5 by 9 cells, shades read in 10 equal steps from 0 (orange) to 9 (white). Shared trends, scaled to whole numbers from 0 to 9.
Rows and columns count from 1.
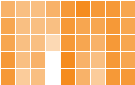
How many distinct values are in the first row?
5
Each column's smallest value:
1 4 3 3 0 0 1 1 1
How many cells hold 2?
9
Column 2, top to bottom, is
4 4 4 4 5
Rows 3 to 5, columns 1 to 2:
2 4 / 1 4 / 1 5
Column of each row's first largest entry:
2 2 4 4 4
